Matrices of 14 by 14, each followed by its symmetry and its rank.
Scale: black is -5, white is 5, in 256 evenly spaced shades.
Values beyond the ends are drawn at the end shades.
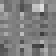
neither, rank two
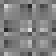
symmetric, rank one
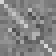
symmetric, full rank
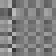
neither, rank one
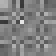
symmetric, rank two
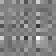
symmetric, rank two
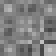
symmetric, rank two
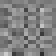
neither, rank two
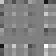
symmetric, rank one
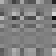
neither, rank one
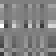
neither, rank one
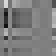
neither, rank one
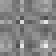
symmetric, rank two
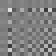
symmetric, rank one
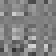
neither, rank two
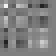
symmetric, rank one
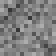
symmetric, full rank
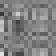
neither, rank two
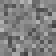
symmetric, full rank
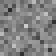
symmetric, full rank
